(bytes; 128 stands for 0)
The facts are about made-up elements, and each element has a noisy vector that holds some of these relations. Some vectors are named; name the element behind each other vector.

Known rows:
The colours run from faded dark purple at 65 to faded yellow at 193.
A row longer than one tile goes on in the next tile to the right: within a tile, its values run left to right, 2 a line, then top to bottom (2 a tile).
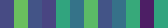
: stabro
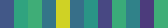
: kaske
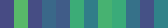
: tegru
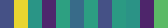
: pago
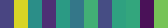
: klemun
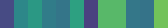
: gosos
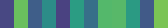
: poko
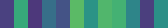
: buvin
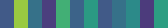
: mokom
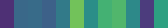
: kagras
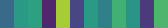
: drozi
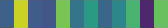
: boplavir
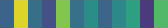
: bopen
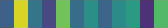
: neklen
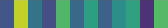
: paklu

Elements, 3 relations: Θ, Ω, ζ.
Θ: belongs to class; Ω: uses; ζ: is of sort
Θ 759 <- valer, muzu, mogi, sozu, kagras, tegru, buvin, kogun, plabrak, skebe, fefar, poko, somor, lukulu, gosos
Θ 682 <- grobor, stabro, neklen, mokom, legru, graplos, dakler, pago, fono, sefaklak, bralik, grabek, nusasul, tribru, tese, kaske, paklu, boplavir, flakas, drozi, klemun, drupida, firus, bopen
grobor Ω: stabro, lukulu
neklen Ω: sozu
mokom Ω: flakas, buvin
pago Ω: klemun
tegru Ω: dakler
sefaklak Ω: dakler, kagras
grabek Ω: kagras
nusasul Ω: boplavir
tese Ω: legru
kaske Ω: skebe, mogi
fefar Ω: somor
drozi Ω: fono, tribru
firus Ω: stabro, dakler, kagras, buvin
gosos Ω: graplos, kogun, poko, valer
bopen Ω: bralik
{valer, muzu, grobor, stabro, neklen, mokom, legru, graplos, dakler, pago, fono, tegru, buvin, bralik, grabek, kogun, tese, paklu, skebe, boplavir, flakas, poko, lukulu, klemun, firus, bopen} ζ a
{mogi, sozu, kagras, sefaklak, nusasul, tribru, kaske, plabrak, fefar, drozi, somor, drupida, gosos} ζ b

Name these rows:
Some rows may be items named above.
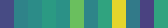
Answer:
mogi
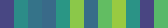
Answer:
sozu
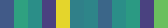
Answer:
nusasul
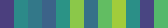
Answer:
sozu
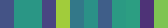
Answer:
drupida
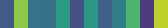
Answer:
graplos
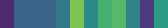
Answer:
kagras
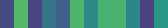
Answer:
lukulu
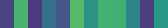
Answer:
buvin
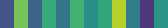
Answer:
skebe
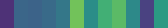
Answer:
kagras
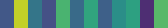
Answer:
paklu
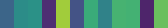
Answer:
tribru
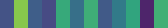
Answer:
flakas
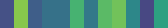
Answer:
muzu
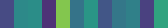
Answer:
sefaklak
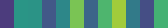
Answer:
fefar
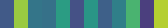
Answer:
graplos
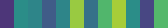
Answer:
somor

